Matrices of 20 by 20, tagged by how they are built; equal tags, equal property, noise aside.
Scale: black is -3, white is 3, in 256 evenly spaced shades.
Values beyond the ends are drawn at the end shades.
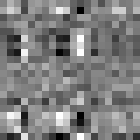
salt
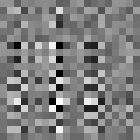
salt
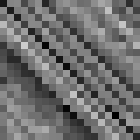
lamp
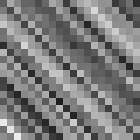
lamp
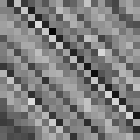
lamp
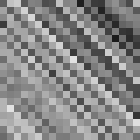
lamp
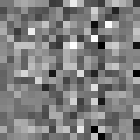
salt
